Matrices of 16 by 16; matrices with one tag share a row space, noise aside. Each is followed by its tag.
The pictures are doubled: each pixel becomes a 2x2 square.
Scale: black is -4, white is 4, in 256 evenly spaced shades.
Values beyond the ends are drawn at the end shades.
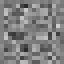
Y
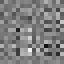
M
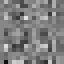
Y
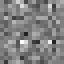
Y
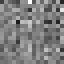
M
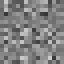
Y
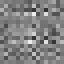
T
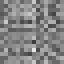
T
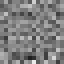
T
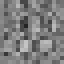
Y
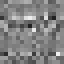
T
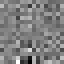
M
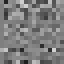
Y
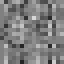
Y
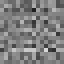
T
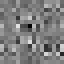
M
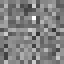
T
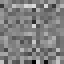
T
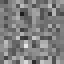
Y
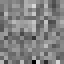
T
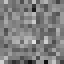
T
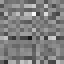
T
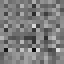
T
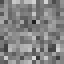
T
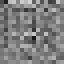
T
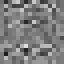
Y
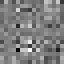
M
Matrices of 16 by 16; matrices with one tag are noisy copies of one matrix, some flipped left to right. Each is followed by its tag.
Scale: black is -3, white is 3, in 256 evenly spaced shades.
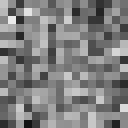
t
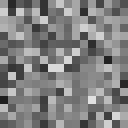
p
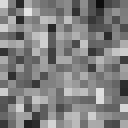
t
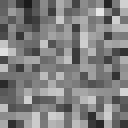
t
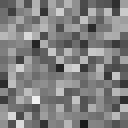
p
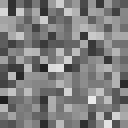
p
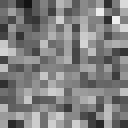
t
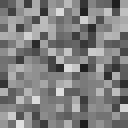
p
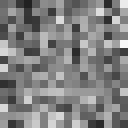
t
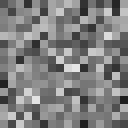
p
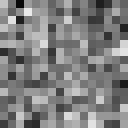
t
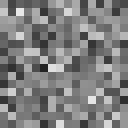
p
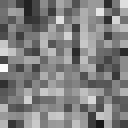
t
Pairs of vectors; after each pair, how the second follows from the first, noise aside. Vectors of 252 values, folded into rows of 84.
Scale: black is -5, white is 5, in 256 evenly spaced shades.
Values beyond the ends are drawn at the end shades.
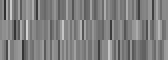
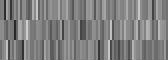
sign-scrambled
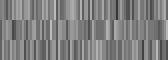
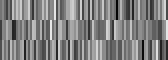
scaled up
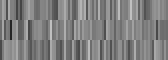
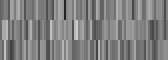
shuffled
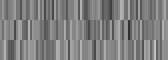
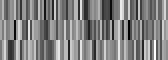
scaled up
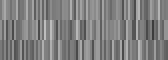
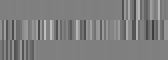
partly zeroed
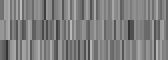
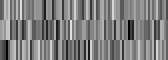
scaled up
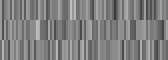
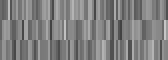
shuffled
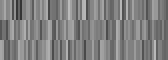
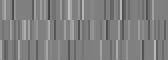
partly zeroed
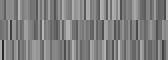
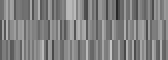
shuffled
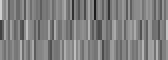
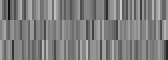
shuffled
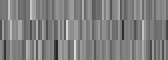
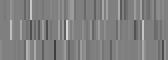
partly zeroed
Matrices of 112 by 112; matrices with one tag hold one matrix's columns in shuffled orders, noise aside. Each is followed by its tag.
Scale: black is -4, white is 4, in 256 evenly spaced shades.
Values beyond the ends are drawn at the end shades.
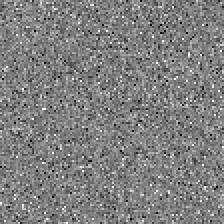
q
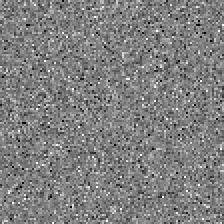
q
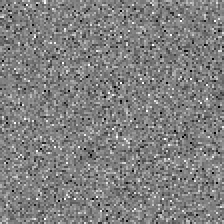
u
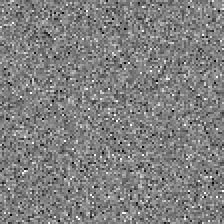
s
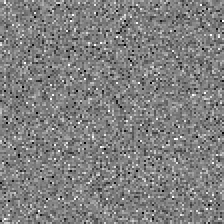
u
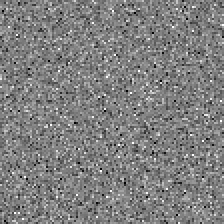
s
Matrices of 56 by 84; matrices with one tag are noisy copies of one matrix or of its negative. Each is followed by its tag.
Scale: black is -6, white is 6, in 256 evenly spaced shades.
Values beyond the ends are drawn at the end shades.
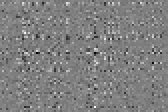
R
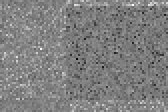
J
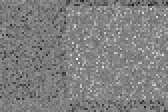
J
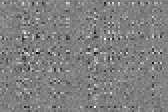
R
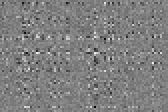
R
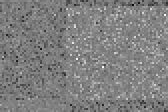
J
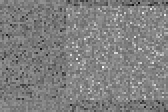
J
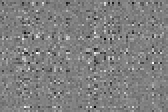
R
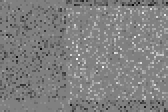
J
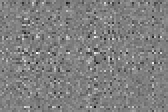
R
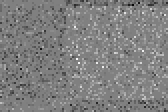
J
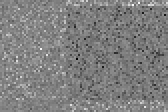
J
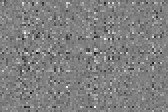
R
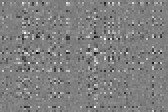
R
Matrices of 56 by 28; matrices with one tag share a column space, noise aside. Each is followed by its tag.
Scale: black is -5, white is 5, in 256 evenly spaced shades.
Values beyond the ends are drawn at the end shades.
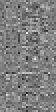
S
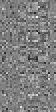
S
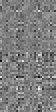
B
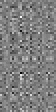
S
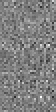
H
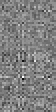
B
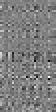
B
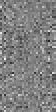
S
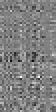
B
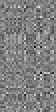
S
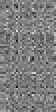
S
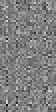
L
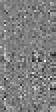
B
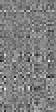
B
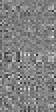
B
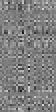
L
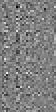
S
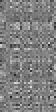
H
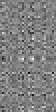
S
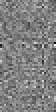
H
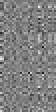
S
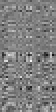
B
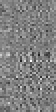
B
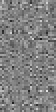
L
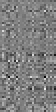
B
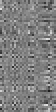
L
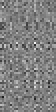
H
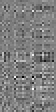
B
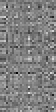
S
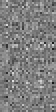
H
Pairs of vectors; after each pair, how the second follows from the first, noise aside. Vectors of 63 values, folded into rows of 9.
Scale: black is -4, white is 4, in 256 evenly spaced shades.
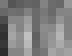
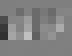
partly zeroed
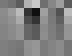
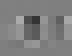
partly zeroed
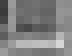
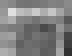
reversed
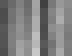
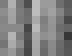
reversed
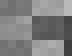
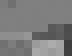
partly zeroed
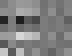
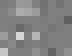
partly zeroed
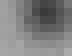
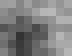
reversed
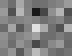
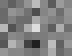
reversed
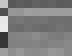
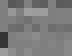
partly zeroed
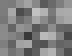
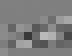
partly zeroed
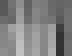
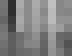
reversed
